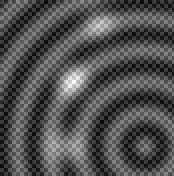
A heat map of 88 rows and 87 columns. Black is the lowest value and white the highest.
Three bumps rise from the field. On average the colour sits 30% of the way up the scale. Concentric rings centre on the bottom right. No single row or column stands out from its neighbours. There is no overall slope. No lone cell stands out from its neighbours.
